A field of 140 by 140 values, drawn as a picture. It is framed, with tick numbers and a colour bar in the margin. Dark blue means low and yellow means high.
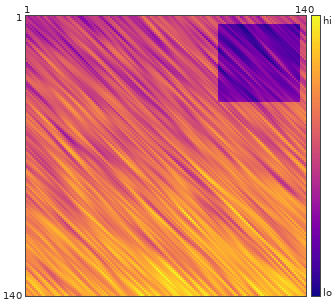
The top right is the ninth with the lowest average. An odd patch, lower than its surroundings, sits in the top right. There is an overall slope up to the bottom.
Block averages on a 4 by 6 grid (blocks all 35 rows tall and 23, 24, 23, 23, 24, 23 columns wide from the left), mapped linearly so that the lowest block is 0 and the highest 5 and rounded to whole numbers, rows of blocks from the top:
2 2 2 2 0 0
3 3 3 3 3 3
4 4 4 4 4 4
5 5 5 5 5 5
